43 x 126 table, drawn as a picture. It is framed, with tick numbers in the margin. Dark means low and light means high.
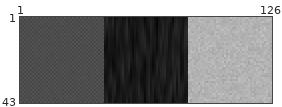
The table splits into one row of 3 panels. Panel 1,1: low, checkered, faint in contrast. Panel 1,2: very low, streaked downward, faint in contrast. Panel 1,3: high, fine-grained, faint in contrast.
